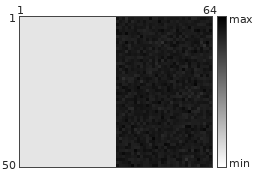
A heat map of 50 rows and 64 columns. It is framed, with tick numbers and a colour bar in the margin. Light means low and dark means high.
The table splits into one row of 2 panels. Panel 1,1: very low, flat. Panel 1,2: very high, fine-grained, faint in contrast.
